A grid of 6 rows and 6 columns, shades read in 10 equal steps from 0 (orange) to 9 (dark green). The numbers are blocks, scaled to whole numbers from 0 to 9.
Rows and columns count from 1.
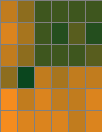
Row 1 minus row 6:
2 3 6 6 5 6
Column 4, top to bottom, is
7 8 7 3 2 1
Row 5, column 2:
2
